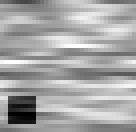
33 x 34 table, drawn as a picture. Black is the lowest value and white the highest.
Ninth with the lowest average: bottom left. Mirror symmetry: none. Odd patch: lower, in the bottom left. Roughest part: bottom left. Histogram: skewed, a long tail of low values. Grain: streaks across.
